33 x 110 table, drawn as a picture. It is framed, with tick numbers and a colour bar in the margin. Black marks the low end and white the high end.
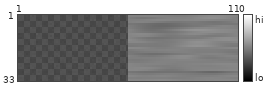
It is made of 1 by 2 panels. Panel 1,1: low, checkered, faint in contrast. Panel 1,2: middling, streaked across, faint in contrast.
